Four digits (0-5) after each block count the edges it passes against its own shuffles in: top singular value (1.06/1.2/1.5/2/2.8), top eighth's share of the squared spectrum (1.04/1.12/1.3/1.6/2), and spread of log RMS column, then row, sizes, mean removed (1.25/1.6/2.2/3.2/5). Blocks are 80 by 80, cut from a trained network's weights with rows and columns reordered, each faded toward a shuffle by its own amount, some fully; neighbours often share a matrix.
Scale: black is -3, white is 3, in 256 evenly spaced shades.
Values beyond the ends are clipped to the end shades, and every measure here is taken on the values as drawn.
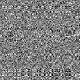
4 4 2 3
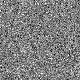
2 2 0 0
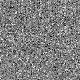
3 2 0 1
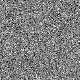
2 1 0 0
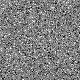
0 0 0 0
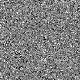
3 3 1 1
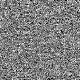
2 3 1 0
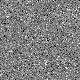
0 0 0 0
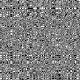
4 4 2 3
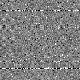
4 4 0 2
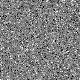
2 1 1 0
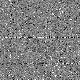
3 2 0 2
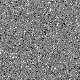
0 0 0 0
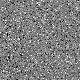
0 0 0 0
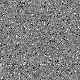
2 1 0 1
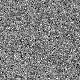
2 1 0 0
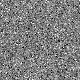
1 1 0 0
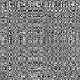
5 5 3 4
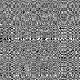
5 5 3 3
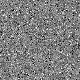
2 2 0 1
